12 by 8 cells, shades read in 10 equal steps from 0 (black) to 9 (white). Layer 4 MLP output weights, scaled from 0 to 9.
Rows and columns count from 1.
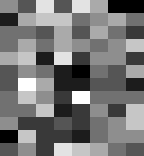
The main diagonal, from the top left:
5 6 3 6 2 4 3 4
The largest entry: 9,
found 2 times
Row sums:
33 40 32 41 36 26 27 39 32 30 26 38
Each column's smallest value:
0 2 1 1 0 3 0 0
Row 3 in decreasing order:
6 6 4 4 4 3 3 2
